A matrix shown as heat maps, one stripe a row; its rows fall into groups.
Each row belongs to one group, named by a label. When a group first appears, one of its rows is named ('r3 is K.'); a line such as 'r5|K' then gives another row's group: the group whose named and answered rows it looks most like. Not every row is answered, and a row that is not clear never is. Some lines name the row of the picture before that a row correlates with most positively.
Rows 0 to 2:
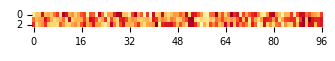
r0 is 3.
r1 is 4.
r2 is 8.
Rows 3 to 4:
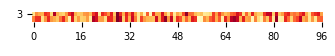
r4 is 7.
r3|4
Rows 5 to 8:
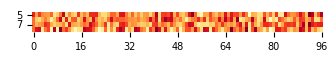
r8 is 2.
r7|4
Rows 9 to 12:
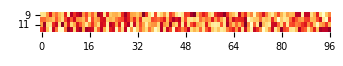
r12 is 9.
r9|3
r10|7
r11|4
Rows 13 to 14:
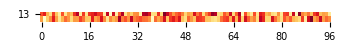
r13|2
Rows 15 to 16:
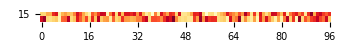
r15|4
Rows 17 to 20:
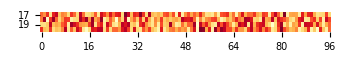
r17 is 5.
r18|9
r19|3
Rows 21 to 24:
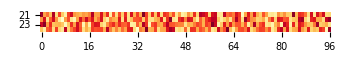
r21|2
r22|9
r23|2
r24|3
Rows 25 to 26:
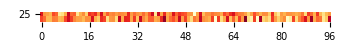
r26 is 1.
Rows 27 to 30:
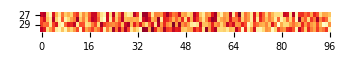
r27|2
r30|2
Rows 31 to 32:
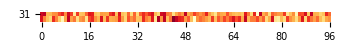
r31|1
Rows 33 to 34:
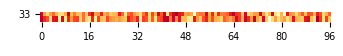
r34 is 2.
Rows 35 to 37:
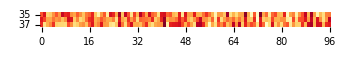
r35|1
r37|8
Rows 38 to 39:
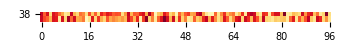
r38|5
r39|2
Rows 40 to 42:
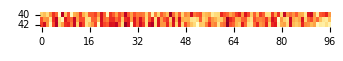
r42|5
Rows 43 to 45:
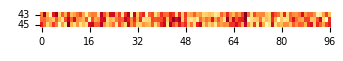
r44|7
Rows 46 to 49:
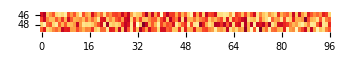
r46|2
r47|7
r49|1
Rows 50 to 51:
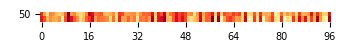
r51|1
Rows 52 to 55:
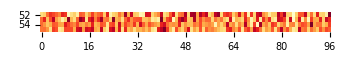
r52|3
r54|1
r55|9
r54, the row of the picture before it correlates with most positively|51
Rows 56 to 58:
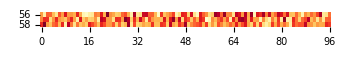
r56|3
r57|7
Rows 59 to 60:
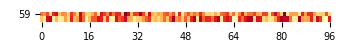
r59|5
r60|3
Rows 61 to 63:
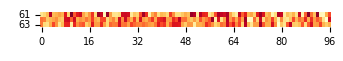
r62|1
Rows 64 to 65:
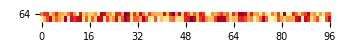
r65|3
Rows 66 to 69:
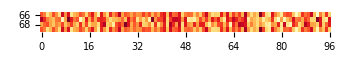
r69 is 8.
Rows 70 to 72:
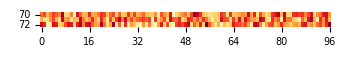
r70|4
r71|8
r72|9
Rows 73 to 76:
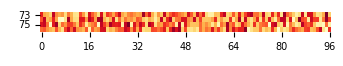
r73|8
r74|9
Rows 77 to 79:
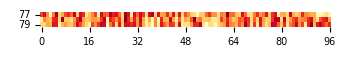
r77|5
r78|4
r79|4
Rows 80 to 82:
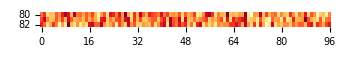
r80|1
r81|7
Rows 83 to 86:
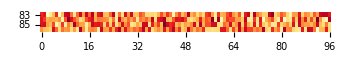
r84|1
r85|2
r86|8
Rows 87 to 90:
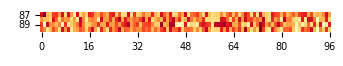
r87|4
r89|3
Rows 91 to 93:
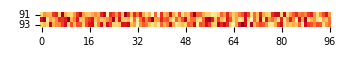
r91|4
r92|1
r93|3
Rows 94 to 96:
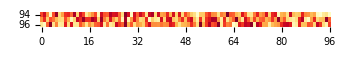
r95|9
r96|3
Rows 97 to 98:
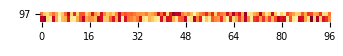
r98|9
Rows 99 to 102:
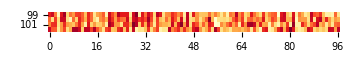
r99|5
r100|5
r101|7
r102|9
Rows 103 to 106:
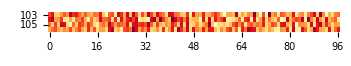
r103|1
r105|5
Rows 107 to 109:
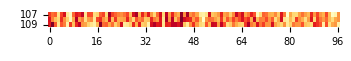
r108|8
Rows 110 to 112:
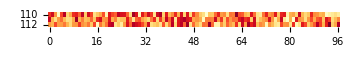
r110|5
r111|8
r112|7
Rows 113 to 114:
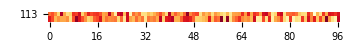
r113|9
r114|1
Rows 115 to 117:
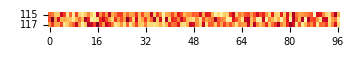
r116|2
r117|9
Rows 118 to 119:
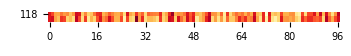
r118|1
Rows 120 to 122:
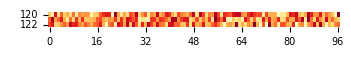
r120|3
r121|2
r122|1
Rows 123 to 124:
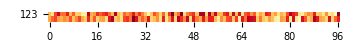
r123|3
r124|7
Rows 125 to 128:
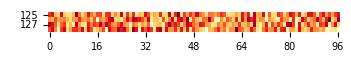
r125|9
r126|7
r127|9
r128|5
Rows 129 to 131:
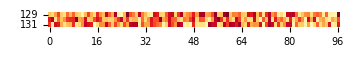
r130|1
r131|3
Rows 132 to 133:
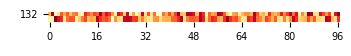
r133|3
